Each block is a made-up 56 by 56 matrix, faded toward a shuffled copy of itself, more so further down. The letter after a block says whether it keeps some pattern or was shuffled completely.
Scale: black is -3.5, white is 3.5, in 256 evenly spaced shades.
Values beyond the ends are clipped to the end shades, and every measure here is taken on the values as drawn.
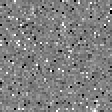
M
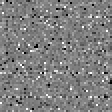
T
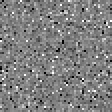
M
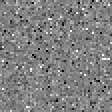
M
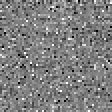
T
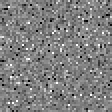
M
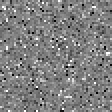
M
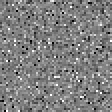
M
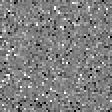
M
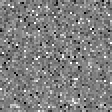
M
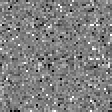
T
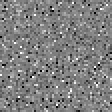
M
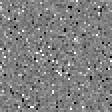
M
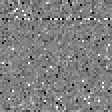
T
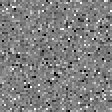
M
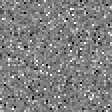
M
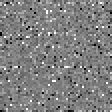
T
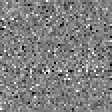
T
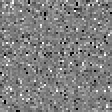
T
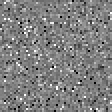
M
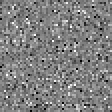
T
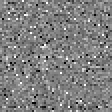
T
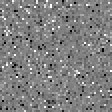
M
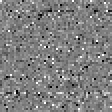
T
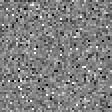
T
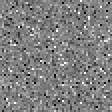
M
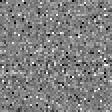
T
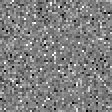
M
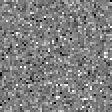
M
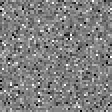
T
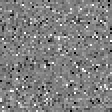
T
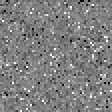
M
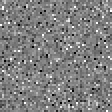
M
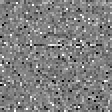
T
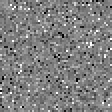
M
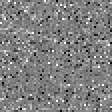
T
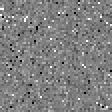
M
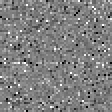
T
